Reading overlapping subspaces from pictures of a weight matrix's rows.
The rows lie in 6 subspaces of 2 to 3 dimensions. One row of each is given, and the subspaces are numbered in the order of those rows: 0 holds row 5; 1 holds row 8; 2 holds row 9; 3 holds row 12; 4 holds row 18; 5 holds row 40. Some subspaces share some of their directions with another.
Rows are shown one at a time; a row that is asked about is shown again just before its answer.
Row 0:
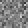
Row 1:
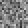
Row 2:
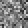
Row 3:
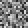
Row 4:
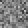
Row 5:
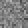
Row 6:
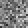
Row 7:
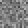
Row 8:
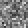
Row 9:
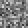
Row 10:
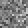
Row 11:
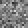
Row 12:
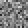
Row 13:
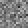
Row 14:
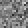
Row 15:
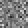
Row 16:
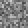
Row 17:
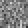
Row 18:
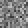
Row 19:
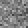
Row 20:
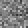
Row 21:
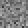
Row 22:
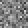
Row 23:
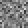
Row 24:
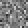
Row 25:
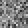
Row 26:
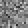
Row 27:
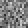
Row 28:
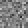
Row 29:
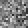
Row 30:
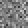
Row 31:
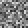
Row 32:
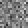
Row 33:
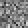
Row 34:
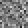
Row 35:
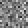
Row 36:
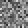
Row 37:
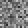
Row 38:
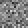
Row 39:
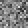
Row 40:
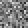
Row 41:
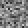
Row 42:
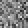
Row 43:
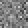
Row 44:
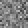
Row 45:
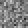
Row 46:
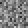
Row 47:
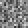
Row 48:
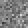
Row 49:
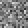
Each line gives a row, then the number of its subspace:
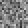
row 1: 4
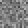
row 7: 4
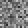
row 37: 3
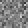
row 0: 3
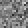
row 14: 1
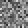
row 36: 3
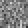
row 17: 4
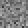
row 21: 2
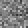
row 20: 1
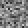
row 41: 2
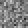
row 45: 0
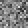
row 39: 5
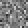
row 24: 2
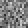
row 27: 4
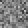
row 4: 3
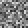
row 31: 5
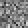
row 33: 2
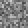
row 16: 2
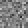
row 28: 3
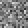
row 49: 5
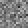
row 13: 5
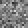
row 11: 5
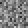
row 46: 0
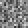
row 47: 0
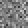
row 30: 5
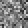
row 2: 0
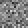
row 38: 5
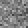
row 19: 1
